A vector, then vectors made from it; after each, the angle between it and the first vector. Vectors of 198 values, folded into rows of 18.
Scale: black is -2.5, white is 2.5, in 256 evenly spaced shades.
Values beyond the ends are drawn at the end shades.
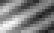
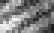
nearly parallel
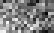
partly aligned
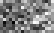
partly opposed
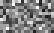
orthogonal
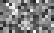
orthogonal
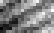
nearly opposite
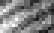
nearly parallel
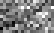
partly opposed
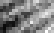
nearly opposite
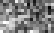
partly aligned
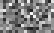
orthogonal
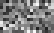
orthogonal
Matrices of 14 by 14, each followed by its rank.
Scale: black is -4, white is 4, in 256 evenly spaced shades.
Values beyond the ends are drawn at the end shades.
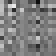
three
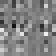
three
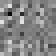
three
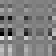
one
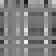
one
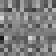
three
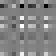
one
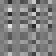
one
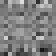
three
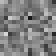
three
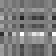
one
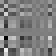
one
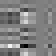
one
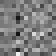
three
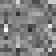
three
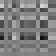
one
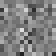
three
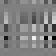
one
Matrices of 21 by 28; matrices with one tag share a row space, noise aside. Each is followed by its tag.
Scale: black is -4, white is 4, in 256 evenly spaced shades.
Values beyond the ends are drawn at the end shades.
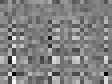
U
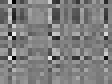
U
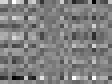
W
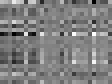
W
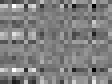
W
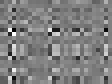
U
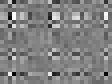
U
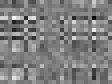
W
